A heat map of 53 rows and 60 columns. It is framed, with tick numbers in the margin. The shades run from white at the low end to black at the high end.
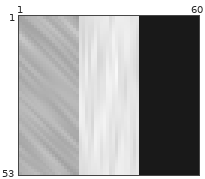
It is made of 1 by 3 panels. Panel 1,1: low, slanting down to the right, faint in contrast. Panel 1,2: very low, streaked downward, faint in contrast. Panel 1,3: very high, flat.
